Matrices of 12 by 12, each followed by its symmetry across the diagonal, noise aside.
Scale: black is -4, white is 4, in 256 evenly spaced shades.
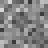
symmetric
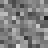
antisymmetric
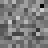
neither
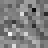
antisymmetric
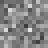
symmetric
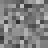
antisymmetric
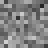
neither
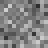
symmetric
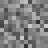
antisymmetric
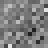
symmetric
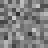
antisymmetric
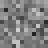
neither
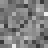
symmetric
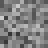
neither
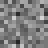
antisymmetric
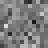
neither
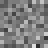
symmetric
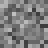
symmetric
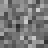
neither
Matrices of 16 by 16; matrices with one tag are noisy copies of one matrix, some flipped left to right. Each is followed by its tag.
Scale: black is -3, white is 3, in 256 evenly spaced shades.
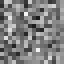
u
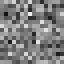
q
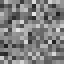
q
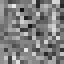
u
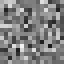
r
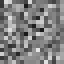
u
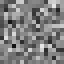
r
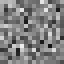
r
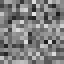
q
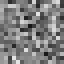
u
